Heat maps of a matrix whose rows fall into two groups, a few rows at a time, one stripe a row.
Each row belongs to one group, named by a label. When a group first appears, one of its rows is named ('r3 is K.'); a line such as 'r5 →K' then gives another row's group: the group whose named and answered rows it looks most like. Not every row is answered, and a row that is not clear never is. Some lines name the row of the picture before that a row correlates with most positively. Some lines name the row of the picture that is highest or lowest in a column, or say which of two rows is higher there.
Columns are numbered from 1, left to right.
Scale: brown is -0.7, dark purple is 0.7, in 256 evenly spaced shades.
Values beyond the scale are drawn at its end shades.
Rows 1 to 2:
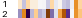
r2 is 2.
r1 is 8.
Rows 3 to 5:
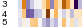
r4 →2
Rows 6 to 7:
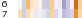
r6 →8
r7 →8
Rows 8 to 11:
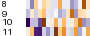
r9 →2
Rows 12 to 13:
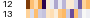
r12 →8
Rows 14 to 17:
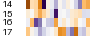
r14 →8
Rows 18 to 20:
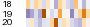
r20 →2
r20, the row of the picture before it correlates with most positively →16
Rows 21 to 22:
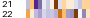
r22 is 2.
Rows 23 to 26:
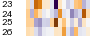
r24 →8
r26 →2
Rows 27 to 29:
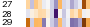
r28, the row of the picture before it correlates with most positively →23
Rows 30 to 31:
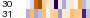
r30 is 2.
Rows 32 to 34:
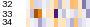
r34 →2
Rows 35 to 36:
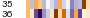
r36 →2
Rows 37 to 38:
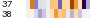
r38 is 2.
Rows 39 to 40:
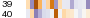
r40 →2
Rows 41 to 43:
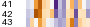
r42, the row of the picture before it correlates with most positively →39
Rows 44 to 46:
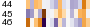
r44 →8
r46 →8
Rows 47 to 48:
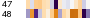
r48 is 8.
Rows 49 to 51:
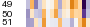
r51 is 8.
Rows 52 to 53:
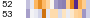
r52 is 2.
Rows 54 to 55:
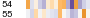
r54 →2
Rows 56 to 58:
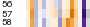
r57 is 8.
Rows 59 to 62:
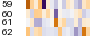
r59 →8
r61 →2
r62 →8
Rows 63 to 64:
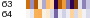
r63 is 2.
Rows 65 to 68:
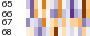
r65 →8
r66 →8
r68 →2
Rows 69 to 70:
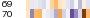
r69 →2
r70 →8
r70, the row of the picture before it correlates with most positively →66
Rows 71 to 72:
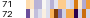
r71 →2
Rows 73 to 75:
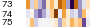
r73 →2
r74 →2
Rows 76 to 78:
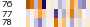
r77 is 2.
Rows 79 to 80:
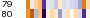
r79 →8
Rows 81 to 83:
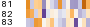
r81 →8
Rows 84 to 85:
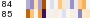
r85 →8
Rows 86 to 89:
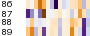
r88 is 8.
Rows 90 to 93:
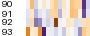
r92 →2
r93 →8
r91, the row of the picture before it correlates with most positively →88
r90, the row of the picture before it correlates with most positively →88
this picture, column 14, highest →93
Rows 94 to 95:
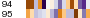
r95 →2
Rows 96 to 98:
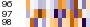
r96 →2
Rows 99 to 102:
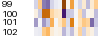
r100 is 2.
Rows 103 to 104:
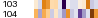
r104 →8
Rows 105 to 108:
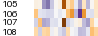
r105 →2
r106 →2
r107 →2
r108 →8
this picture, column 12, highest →106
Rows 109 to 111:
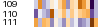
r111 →8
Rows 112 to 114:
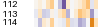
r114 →8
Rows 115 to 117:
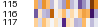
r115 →8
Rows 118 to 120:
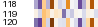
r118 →8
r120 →8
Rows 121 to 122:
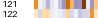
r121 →2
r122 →8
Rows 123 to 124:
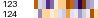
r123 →2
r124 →8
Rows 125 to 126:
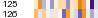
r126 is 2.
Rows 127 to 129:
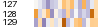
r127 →2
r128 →8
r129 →2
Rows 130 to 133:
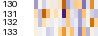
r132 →8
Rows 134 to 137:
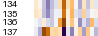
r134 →2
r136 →2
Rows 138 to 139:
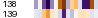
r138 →2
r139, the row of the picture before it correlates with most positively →137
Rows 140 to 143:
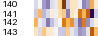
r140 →2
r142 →2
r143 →8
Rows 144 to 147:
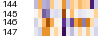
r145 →2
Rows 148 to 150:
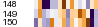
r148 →2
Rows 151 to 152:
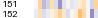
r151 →2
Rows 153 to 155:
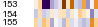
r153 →2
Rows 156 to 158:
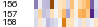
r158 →2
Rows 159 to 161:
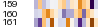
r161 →8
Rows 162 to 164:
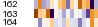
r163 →8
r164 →8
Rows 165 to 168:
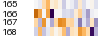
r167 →2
